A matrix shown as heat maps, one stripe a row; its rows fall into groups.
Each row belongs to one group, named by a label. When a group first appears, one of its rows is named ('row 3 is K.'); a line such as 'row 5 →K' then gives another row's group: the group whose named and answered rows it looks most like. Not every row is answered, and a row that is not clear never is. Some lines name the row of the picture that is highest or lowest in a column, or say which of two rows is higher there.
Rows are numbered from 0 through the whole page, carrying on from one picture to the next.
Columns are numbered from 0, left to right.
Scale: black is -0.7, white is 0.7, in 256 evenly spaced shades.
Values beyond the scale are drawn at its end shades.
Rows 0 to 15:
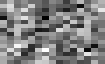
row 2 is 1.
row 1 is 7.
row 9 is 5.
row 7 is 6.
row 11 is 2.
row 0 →1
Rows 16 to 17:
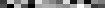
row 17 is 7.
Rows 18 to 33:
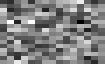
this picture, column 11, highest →18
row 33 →2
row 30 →2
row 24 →6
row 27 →1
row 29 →6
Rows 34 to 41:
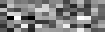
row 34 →1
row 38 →7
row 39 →6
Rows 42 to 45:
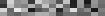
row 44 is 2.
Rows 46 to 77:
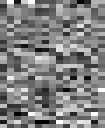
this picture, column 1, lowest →72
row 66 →1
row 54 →1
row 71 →6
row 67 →2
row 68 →1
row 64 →1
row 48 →6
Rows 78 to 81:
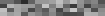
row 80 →2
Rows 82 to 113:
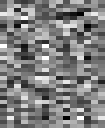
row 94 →5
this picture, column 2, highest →103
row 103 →7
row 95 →1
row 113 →1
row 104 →6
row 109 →1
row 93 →5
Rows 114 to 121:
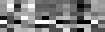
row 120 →6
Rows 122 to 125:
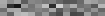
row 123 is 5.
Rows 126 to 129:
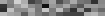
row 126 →2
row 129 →7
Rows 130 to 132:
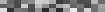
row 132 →2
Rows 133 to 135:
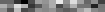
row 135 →7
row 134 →2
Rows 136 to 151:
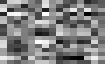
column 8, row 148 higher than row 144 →No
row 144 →6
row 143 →6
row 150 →7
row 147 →5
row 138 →2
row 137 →5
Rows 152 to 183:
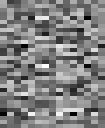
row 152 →5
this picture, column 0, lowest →180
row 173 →7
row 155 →1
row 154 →1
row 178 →6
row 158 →6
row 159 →7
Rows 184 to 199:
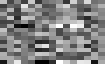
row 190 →1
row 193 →1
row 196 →6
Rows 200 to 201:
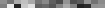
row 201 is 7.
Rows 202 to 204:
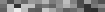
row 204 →2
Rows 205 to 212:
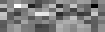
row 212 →6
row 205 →6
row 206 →2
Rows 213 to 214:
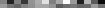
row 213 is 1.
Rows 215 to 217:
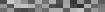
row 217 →1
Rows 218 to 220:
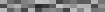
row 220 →5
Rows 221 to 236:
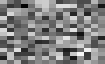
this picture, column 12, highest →233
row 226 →5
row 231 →6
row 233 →7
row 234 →1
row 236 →7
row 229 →7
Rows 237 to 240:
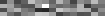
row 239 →6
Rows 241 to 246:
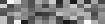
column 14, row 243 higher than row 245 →No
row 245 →2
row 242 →2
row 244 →6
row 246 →7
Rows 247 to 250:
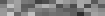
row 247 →6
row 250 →7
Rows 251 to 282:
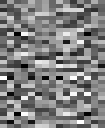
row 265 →6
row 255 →7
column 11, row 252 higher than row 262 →No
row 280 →7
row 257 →7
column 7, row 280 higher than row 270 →No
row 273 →1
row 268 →7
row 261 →1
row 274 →5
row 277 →7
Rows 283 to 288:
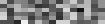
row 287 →2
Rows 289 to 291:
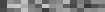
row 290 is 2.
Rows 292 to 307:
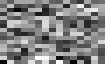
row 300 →1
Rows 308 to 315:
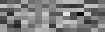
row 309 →7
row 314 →5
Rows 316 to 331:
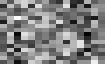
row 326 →1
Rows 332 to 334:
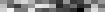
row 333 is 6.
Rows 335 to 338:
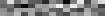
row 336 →1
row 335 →1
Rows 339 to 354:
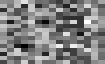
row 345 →7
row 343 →7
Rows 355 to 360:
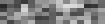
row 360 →5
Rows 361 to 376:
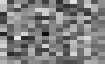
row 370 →7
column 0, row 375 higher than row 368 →No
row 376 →7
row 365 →6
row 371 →2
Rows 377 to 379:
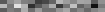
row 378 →2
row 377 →6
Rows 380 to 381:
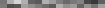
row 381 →5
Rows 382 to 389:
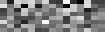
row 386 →1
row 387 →5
